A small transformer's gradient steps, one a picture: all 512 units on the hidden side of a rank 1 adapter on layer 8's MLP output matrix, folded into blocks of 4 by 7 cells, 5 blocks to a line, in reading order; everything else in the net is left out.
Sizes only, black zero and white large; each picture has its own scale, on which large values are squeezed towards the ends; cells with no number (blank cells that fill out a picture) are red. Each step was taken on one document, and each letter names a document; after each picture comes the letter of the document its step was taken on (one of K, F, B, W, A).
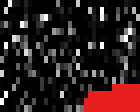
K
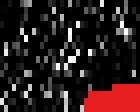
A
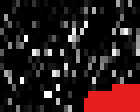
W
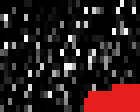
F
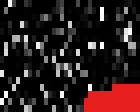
K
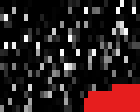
F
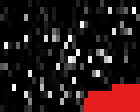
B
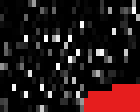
B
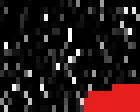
A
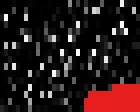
F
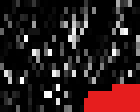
W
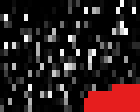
F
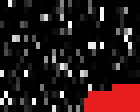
K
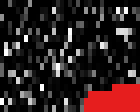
A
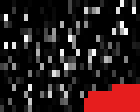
F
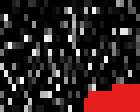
W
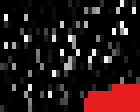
F
